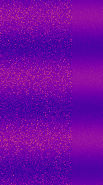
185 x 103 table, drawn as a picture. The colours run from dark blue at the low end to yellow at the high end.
Stripes: horizontal, repeating 3 times. Average level on the scale: 20%. Seam: vertical, 70% of the way across, the right part calmer. Odd rows or columns: none.
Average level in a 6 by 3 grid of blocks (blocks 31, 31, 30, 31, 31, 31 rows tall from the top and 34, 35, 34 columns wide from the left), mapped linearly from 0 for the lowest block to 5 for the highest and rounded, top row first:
5 5 5 | 0 0 0 | 5 5 5 | 0 0 0 | 5 5 5 | 0 0 0
